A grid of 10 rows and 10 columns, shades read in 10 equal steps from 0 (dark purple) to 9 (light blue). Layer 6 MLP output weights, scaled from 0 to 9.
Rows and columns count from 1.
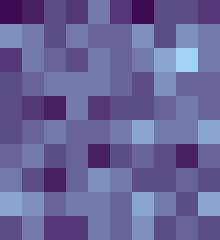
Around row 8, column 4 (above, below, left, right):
4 5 1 6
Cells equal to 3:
23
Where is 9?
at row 3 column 9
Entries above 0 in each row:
8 10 10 10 10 10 10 10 10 10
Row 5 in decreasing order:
5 5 4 4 3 3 3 2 2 1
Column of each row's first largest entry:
5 1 9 8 4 7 2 5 1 7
